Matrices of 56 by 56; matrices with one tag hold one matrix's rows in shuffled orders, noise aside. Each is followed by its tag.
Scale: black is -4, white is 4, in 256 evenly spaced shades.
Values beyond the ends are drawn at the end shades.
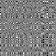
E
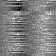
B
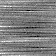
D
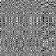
E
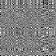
E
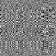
E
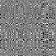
E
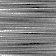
D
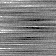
D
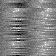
B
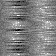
B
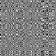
E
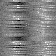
B
